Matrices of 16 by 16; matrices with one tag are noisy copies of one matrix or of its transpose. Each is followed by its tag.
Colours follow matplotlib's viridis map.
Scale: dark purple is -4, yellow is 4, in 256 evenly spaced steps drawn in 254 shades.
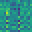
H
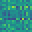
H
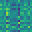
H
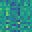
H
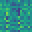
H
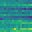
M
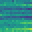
M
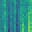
M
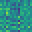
H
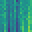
M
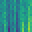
M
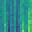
M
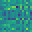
H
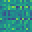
H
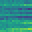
M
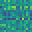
H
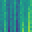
M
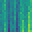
M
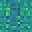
H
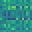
H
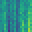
M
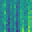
M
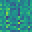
H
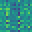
H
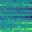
M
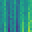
M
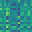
H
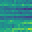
M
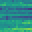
M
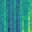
M
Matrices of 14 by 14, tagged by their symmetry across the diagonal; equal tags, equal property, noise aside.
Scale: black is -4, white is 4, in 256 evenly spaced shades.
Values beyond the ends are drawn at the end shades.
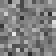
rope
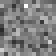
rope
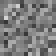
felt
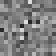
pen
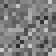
felt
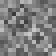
felt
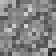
felt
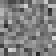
pen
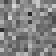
rope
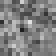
pen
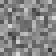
felt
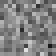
rope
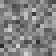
rope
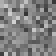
rope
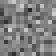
pen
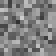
pen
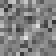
felt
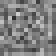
pen
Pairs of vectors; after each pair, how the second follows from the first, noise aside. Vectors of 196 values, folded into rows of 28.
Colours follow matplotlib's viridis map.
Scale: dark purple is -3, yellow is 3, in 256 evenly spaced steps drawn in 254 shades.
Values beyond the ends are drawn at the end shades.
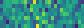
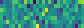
sign-scrambled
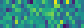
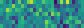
sign-scrambled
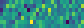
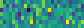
sign-scrambled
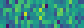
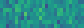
shrunk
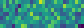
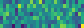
sign-scrambled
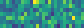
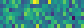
sign-scrambled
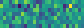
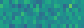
shrunk
